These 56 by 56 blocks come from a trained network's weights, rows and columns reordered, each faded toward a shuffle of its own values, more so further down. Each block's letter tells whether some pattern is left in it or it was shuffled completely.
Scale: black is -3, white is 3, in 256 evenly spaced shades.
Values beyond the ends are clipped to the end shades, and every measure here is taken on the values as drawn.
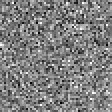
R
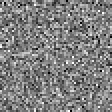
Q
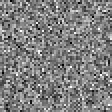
Q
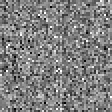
R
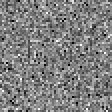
Q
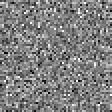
R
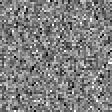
Q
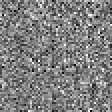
R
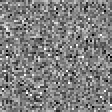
R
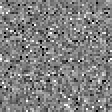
R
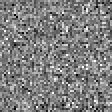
R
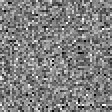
R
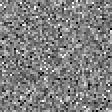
Q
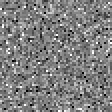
Q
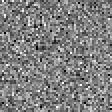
Q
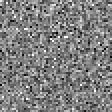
Q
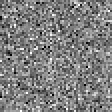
Q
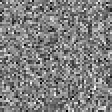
R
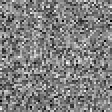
R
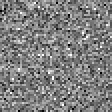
R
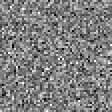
Q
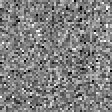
R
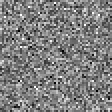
Q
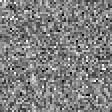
R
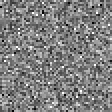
Q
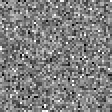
Q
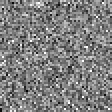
Q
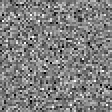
R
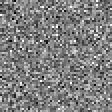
R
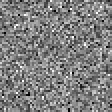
Q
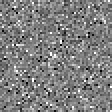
Q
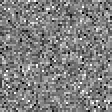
Q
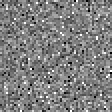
Q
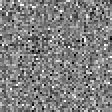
R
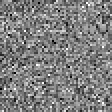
R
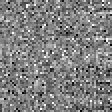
R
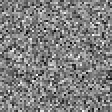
Q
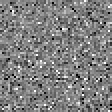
R
